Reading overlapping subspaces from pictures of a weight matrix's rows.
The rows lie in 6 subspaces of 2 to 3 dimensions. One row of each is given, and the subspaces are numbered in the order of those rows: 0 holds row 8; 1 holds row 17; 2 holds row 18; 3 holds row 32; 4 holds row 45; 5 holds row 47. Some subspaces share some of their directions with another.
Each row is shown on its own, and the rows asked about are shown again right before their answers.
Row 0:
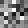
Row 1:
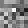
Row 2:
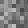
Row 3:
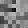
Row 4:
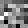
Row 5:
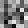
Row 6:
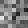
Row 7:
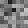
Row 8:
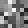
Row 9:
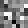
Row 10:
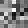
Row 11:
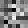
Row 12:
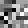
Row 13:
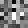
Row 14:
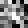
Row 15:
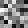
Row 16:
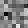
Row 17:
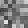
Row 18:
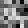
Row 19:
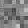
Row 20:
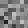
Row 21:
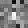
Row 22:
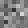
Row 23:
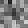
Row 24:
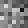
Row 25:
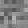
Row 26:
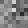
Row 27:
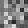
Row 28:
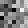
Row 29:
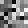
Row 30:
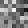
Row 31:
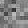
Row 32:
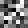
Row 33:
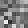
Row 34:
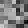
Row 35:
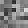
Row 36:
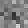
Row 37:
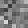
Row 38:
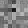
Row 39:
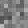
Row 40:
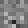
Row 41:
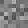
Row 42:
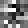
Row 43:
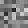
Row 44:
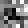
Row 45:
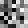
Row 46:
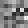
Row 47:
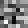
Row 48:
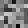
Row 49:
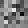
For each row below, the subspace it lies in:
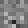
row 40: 4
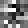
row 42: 5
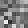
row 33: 1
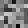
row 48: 5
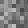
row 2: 4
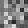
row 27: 4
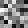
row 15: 1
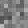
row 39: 3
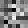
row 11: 5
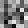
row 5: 4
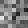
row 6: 3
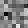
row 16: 5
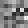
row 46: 4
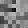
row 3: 5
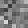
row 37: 1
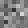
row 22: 3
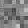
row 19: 2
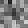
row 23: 0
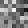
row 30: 1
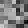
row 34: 2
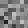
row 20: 1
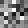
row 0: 3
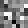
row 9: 5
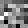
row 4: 5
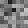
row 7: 0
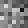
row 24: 4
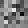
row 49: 3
